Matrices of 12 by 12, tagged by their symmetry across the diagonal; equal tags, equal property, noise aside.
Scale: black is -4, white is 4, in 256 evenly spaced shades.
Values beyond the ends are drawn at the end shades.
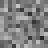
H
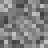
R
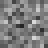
H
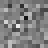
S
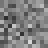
H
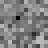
R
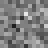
S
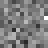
H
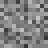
H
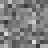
H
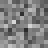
S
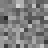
S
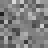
S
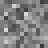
H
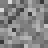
R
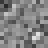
R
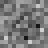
R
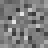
R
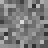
R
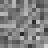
R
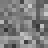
S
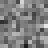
S
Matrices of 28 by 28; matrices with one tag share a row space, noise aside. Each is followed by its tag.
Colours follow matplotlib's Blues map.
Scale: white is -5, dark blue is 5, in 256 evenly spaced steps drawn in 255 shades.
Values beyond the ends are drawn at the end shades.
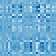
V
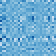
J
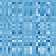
V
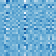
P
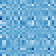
J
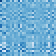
J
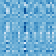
P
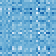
V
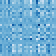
V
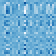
P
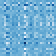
P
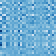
J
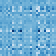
V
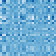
J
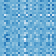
P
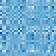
J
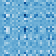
P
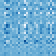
P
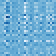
P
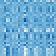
P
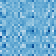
J
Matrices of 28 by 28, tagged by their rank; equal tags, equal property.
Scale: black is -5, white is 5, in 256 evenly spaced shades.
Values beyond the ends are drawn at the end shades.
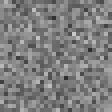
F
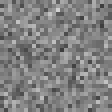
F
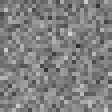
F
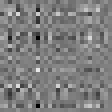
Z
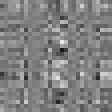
Z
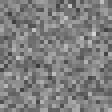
F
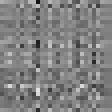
Z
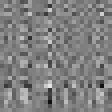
Z
